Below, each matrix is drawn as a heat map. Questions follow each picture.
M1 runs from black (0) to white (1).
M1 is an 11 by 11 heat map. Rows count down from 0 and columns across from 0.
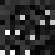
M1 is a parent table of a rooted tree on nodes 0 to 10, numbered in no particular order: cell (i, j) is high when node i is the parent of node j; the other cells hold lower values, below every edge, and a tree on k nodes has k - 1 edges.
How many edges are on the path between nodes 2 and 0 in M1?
2
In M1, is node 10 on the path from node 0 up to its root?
yes
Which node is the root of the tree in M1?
7
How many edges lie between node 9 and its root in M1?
6
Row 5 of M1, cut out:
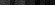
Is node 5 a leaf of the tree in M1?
yes
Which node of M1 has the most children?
10
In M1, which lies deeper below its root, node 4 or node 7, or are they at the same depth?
node 4
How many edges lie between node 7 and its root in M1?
0
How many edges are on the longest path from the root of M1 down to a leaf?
6
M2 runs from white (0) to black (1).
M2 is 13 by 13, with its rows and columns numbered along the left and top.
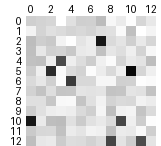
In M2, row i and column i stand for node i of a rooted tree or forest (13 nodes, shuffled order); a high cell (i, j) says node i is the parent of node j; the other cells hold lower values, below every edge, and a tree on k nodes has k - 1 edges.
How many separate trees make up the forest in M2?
4
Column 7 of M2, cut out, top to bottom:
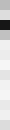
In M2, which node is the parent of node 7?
2
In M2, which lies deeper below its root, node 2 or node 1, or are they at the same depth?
node 2
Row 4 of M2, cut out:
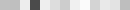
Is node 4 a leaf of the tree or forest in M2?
no
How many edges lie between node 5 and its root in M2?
0
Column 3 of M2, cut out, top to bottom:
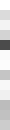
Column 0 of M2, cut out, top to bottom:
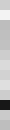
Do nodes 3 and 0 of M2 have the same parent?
no
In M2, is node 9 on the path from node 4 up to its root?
no
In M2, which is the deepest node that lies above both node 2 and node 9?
5
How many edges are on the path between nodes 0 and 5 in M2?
2
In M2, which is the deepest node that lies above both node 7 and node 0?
5
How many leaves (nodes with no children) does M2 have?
7
